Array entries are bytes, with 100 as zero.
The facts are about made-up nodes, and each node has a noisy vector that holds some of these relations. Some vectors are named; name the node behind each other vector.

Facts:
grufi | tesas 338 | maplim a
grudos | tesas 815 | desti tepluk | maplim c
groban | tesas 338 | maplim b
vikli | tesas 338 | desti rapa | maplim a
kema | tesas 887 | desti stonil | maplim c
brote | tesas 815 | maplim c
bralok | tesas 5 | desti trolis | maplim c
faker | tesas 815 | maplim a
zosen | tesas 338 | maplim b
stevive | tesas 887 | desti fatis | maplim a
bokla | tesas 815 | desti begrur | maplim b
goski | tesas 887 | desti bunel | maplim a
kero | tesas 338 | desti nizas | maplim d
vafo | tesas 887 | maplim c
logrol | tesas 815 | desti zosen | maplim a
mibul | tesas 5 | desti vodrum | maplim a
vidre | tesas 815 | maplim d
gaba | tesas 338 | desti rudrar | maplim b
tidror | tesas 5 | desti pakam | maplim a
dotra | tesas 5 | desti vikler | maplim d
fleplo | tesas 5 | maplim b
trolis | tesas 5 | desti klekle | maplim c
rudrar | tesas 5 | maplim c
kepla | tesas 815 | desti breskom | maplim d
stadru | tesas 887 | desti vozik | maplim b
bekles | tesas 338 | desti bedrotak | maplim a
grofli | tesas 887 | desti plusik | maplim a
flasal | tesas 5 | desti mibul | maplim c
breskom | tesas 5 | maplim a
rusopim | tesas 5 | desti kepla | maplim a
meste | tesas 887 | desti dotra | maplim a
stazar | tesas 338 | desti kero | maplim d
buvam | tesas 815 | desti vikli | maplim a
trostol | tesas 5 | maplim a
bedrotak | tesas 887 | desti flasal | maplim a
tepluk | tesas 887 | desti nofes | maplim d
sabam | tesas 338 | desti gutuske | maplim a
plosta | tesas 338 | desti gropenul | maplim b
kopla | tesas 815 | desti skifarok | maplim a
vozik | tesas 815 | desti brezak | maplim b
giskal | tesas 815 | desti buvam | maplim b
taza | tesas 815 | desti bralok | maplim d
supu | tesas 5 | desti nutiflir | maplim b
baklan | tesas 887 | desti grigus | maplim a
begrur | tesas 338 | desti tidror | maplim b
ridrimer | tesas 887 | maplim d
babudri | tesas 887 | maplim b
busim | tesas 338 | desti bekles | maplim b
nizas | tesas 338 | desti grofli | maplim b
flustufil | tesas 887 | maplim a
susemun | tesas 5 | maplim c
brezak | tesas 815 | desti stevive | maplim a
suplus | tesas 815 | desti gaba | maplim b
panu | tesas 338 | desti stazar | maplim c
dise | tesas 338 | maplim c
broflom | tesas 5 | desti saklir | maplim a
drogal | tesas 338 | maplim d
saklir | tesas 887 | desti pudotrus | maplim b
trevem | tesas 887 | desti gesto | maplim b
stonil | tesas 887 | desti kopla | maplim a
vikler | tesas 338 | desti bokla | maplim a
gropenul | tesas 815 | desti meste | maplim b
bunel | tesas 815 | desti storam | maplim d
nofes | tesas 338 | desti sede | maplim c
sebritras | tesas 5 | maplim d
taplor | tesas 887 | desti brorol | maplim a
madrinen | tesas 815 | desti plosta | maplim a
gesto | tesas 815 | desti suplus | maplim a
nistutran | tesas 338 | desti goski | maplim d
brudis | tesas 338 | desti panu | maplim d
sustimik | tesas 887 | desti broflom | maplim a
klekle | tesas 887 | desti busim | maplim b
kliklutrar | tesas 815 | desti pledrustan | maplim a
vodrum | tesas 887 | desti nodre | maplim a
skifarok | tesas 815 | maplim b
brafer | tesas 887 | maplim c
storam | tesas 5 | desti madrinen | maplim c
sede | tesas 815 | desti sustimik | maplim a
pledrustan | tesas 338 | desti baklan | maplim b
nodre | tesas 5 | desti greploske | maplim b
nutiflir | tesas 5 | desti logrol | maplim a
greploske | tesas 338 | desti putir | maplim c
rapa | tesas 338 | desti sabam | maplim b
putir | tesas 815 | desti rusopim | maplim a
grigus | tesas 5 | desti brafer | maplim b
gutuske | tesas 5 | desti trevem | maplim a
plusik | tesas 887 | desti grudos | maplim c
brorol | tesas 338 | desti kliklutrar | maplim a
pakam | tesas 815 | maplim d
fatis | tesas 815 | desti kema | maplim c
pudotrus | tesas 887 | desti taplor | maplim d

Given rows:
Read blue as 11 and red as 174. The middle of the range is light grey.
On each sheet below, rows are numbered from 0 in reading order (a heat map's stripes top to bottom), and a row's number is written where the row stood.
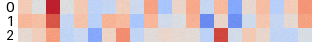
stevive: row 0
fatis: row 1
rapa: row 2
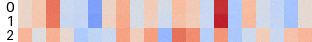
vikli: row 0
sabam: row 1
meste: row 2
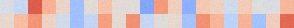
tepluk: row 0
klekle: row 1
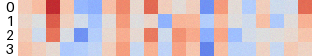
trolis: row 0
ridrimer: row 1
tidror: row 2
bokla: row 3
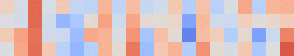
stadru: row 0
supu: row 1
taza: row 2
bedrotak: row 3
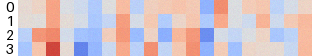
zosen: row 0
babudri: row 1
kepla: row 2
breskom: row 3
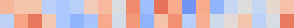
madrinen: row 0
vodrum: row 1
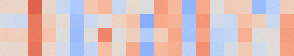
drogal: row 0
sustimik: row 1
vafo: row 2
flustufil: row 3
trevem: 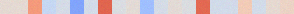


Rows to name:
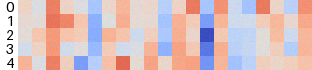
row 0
brafer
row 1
plusik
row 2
grudos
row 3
sede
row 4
storam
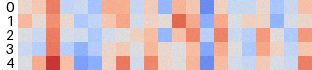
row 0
vidre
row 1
nistutran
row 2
baklan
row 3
grigus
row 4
flasal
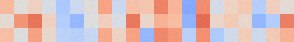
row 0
plosta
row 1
bekles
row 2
goski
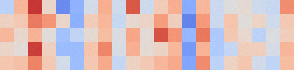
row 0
mibul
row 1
panu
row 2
vikler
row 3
susemun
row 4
dise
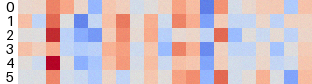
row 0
nofes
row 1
dotra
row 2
gutuske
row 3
pakam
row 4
sebritras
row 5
brorol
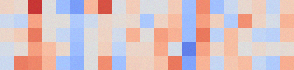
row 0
rudrar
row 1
saklir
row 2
grufi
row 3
nizas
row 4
greploske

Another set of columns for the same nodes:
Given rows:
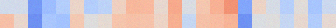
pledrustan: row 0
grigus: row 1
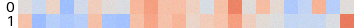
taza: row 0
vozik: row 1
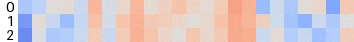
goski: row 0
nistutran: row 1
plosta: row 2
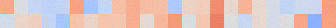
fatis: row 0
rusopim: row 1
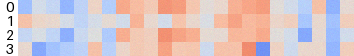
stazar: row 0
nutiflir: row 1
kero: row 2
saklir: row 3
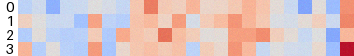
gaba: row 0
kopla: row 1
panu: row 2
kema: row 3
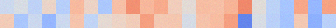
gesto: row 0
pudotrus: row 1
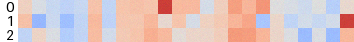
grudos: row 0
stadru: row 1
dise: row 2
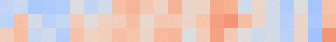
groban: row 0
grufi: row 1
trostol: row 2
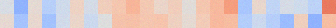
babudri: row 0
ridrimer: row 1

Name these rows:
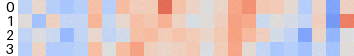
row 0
nofes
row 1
vafo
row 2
drogal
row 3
dotra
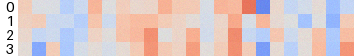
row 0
taplor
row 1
susemun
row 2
nodre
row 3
klekle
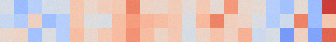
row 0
trevem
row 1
kepla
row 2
rudrar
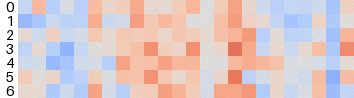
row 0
tidror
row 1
bunel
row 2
flustufil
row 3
busim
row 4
nizas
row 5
flasal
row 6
kliklutrar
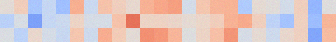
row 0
broflom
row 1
rapa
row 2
grofli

